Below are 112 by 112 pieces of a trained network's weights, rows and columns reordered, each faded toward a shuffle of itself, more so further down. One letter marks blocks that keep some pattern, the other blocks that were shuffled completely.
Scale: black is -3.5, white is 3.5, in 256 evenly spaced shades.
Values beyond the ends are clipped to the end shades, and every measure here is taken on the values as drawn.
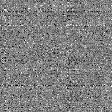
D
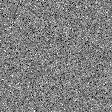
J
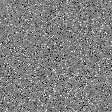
J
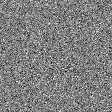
J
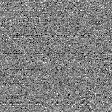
D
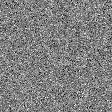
J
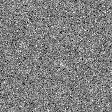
J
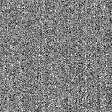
D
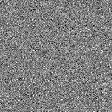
D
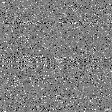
D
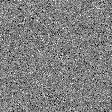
J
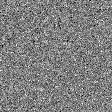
J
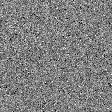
J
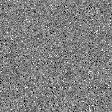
D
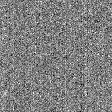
D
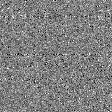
D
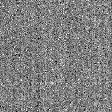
D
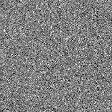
D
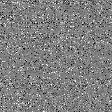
D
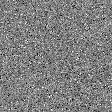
J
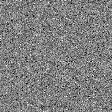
D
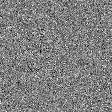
J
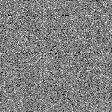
D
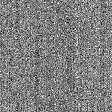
D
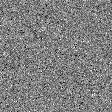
J
